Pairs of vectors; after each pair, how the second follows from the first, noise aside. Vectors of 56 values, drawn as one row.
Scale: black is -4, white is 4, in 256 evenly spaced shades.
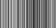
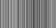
shrunk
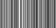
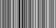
negated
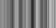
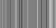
partly zeroed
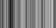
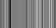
partly zeroed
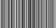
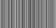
shrunk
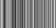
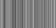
shrunk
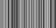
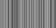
shrunk
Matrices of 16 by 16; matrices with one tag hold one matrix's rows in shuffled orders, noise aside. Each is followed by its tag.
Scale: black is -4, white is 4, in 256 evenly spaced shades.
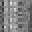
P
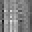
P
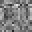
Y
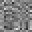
Y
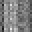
P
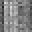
P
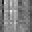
P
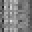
P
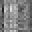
P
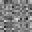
Y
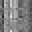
P
